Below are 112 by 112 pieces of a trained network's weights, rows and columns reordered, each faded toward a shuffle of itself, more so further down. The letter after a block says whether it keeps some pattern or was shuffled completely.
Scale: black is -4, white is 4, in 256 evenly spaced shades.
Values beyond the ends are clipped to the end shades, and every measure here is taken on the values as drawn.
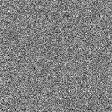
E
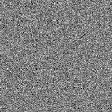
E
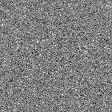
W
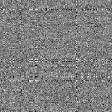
E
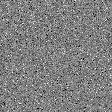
W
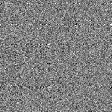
E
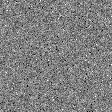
W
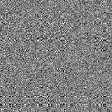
E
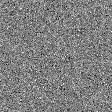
W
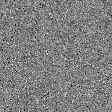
W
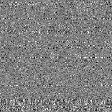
E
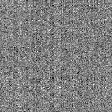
E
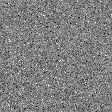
W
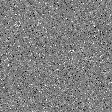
W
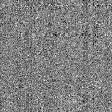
E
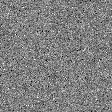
W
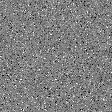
W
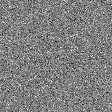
W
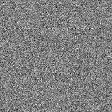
E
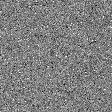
W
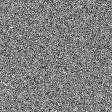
W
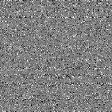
E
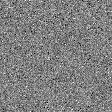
W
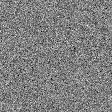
W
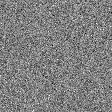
W
